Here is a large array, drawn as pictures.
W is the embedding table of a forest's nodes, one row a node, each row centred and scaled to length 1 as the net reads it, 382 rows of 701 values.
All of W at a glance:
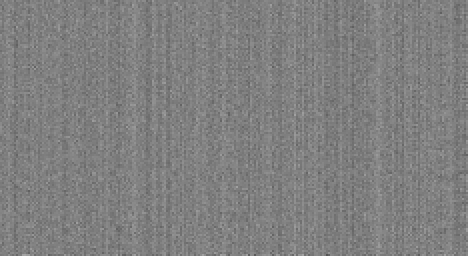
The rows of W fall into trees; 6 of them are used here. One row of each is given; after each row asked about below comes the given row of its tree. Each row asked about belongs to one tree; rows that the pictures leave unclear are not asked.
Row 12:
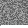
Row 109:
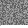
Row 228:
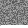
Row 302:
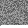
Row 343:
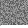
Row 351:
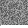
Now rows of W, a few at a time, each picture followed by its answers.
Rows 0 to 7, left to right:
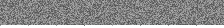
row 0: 109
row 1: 302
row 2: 12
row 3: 351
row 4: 109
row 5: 302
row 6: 12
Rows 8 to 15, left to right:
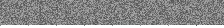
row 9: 228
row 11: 12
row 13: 302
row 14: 228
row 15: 351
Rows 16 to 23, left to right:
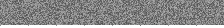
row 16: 343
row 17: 228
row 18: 109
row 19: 302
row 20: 302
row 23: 351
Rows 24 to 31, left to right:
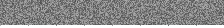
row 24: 109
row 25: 228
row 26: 109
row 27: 351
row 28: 351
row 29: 343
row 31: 228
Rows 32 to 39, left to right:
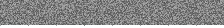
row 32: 343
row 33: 351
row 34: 228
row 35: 302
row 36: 302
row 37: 12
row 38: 228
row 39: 343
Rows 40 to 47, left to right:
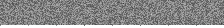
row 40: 109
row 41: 109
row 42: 302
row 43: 12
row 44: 109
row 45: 351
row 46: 12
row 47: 12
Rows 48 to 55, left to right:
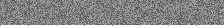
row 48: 302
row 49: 351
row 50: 302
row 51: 228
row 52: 12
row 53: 228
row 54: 228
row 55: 109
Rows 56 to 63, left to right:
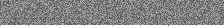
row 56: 343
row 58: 343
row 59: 109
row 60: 302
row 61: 351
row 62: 351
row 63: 302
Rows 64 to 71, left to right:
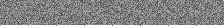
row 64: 343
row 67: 302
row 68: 351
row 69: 351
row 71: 351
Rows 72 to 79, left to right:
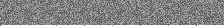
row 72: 302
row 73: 228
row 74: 302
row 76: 302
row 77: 12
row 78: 302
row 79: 351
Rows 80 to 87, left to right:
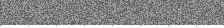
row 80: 343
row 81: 343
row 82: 109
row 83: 109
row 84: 302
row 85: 351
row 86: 109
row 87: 302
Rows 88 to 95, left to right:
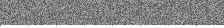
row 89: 302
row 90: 228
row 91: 351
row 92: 302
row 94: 109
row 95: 12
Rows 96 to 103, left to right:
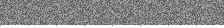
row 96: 109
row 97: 302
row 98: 302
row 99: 351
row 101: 351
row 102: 302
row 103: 228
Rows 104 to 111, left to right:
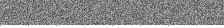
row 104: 228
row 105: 302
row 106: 351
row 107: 343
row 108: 302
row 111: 351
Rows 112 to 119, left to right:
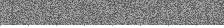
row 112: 228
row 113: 109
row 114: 12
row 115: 351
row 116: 109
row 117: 351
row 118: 12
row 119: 12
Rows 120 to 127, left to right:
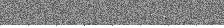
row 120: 228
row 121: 12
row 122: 302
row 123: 12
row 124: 351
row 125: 12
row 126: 109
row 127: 109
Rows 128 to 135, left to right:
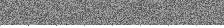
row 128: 302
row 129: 351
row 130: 351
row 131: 351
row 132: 228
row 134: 109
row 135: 343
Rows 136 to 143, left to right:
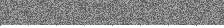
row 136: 302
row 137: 228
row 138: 12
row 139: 351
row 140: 351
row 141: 109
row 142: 228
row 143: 302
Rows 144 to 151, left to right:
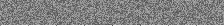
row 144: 302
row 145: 302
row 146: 343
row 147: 12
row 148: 351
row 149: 109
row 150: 302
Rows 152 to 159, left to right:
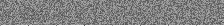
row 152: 302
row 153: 351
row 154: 302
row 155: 12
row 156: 343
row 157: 343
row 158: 109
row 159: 109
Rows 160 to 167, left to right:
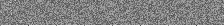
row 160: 343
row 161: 351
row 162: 109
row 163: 228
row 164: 302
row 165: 351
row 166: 351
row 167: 12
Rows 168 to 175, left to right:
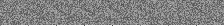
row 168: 302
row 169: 351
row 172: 351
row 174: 12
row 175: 351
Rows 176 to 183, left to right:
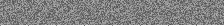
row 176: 228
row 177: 302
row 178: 302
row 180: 302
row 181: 302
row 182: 228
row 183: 109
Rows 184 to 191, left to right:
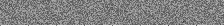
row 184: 351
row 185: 343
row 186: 302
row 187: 228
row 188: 351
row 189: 343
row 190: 343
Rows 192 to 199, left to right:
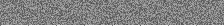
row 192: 228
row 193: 228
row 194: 351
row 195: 109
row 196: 228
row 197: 351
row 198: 343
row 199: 343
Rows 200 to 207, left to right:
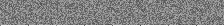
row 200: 351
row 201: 109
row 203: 12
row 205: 351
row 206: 12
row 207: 351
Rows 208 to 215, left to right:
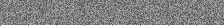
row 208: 351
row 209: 109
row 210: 12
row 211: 343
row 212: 109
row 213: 228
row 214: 343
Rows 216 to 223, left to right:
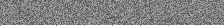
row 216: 343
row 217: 343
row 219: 109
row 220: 302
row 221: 12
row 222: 343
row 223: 343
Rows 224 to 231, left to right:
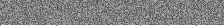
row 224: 302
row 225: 228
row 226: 351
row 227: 228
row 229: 351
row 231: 351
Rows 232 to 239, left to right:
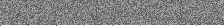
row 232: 351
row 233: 12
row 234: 351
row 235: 228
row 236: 302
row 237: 351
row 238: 228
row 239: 343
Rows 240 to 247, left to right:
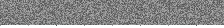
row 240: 343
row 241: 302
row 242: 351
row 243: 12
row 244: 109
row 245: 351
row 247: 351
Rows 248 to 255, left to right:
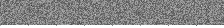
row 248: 343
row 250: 109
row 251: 351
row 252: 302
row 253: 109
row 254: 351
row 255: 12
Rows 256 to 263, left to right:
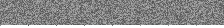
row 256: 228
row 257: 351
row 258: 12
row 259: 302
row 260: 12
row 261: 228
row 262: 228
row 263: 12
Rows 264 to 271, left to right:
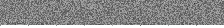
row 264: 109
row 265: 343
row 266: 302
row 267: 228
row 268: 343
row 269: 343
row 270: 343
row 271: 12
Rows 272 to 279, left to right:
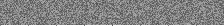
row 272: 302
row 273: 351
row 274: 351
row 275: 109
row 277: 302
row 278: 228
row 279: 12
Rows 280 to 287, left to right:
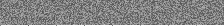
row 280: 351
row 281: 351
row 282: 109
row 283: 351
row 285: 228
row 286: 109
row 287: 228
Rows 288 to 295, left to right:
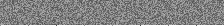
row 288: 228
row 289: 12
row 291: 343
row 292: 109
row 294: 351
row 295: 351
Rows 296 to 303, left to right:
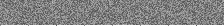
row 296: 109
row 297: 343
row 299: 302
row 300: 109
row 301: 351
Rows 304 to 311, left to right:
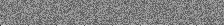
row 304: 351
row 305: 12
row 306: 302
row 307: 12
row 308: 228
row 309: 109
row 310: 343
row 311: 351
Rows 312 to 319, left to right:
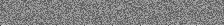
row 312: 351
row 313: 343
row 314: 12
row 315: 351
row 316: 228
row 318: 302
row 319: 228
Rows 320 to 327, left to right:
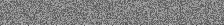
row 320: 302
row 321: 302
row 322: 228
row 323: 109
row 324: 343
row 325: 12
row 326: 228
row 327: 12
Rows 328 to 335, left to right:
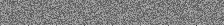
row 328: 228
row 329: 109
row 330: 228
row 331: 302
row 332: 12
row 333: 228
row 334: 351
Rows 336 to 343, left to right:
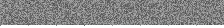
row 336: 12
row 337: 12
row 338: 351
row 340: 351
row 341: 351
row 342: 343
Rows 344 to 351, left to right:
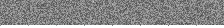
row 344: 343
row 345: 351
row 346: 343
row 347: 109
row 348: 302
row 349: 109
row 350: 343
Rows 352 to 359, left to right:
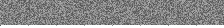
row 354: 12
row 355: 109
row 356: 302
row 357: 351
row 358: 351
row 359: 302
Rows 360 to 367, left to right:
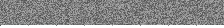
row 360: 351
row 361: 343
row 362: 12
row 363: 228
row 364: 228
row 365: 109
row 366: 302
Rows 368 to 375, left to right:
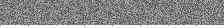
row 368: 109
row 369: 351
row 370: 302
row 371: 302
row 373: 109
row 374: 109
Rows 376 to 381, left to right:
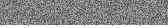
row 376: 228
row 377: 351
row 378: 302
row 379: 302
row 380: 109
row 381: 351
